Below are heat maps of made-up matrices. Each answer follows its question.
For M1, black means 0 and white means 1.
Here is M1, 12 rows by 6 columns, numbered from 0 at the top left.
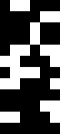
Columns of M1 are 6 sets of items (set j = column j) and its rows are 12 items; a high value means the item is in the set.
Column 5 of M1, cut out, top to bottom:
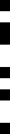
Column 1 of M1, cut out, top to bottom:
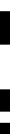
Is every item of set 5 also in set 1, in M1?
no
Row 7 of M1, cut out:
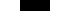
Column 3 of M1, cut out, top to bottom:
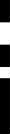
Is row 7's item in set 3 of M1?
no
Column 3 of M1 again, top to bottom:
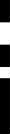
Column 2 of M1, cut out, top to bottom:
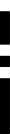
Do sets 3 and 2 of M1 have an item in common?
yes
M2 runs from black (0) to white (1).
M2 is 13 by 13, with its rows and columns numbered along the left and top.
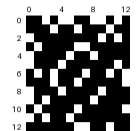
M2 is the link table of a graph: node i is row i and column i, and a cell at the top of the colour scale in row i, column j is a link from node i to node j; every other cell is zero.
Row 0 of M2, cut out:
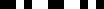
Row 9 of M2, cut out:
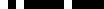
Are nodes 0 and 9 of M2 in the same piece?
yes
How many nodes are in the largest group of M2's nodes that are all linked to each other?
3
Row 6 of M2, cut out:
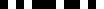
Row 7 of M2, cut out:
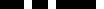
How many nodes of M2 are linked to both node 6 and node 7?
2
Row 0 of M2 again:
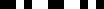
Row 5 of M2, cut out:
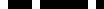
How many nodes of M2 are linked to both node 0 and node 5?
2
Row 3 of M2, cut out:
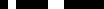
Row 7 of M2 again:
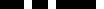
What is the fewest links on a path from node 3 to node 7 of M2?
1
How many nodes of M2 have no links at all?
0
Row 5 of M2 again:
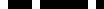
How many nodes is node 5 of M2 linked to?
3
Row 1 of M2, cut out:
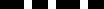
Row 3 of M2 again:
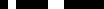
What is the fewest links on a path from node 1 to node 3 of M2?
1
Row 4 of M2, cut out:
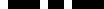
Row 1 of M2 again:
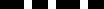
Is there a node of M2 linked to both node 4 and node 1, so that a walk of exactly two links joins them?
no
